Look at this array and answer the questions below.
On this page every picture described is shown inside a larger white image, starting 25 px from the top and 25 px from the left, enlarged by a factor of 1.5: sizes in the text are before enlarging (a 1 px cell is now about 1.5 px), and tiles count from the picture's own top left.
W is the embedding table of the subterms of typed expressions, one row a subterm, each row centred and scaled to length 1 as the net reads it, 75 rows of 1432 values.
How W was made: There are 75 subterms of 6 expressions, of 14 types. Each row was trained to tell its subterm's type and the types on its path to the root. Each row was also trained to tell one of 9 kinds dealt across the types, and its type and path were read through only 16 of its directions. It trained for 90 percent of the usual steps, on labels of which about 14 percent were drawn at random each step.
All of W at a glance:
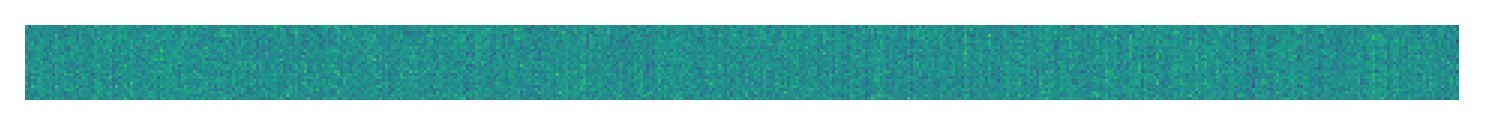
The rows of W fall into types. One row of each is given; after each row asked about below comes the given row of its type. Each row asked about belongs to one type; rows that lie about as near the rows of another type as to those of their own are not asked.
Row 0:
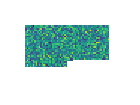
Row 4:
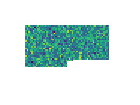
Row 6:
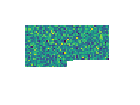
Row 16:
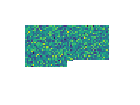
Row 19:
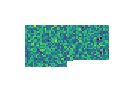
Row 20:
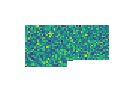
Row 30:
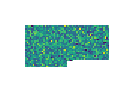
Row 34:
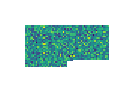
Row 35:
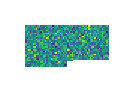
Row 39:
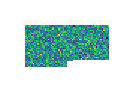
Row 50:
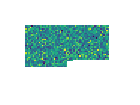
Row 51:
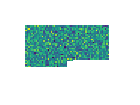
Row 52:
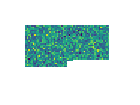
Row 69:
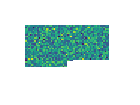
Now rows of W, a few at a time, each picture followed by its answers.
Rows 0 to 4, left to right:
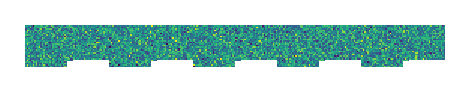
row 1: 69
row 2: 52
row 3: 35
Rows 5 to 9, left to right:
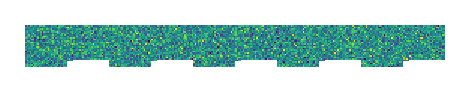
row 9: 51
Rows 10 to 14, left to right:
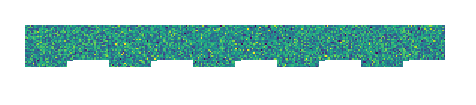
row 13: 35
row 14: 35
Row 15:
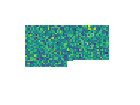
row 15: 19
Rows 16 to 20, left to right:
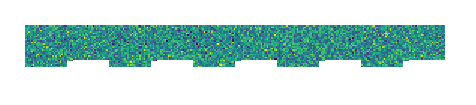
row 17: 34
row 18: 0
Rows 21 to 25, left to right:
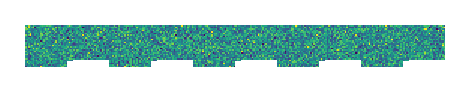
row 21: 30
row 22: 0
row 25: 50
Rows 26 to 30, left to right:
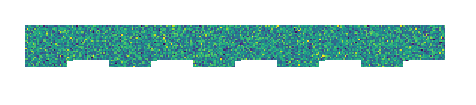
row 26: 30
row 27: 19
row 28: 0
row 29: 50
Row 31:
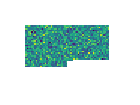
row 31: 34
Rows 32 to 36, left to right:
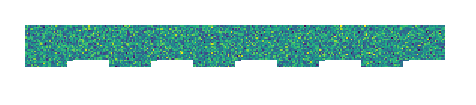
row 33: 39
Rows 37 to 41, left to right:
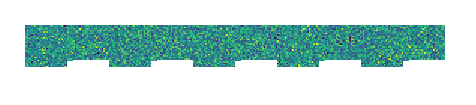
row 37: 16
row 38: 30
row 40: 20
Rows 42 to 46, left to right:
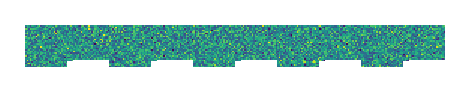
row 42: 20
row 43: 20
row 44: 4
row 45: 30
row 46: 4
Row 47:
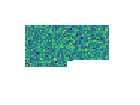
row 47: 34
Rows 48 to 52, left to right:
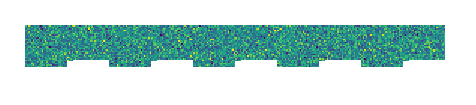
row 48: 35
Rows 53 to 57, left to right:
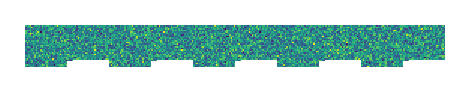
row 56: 69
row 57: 34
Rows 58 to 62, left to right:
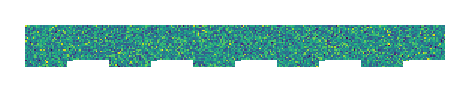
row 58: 20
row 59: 52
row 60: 4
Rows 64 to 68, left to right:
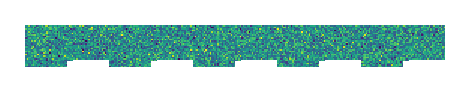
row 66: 6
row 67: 4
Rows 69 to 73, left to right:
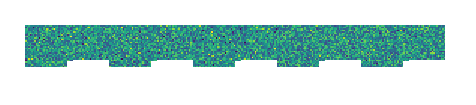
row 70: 19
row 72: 39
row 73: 39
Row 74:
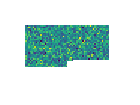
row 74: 19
